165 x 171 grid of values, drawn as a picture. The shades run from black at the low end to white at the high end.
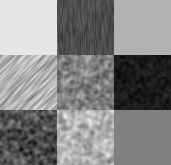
The table splits into 3 rows of 3 panels. Panel 1,1: very high, flat. Panel 1,2: low, streaked downward, faint in contrast. Panel 1,3: high, flat. Panel 2,1: high, slanting up to the right. Panel 2,2: middling, blotchy. Panel 2,3: very low, blotchy, faint in contrast. Panel 3,1: low, blotchy. Panel 3,2: high, blotchy. Panel 3,3: middling, flat.
